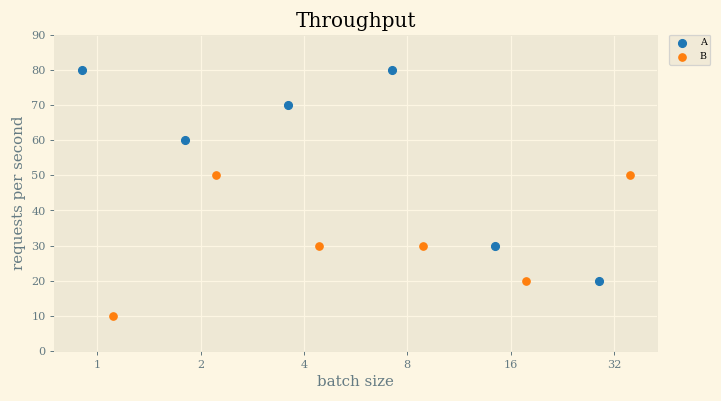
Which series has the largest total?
A
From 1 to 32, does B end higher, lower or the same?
higher
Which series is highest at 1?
A
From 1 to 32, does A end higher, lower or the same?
lower
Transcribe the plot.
Title: Throughput
x-axis: batch size, ticks 1 2 4 8 16 32
y-axis: requests per second, ticks 0 10 20 30 40 50 60 70 80 90
Legend: A, B
Values:
A: 80 60 70 80 30 20
B: 10 50 30 30 20 50
